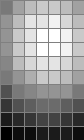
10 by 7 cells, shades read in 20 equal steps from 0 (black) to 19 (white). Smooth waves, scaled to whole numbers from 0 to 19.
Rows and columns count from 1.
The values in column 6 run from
2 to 18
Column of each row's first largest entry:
4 5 4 4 4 4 4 4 4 4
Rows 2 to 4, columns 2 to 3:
14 17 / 15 17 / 15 17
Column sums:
73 100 116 128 129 120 101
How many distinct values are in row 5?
4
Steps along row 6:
up up up same down down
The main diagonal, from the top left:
9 14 17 19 17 14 9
